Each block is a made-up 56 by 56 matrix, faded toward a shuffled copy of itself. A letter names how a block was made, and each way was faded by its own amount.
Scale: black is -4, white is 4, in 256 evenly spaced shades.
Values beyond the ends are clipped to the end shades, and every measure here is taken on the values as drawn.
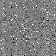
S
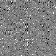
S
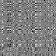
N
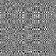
N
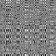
N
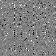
S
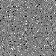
S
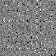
S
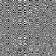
N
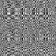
N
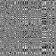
N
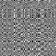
N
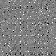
S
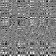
N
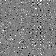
S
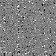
S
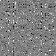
S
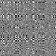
N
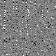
S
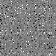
S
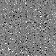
S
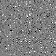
S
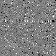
S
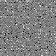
S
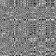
N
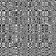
N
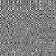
N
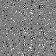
S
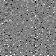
S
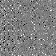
S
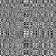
N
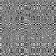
N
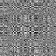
N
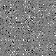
S
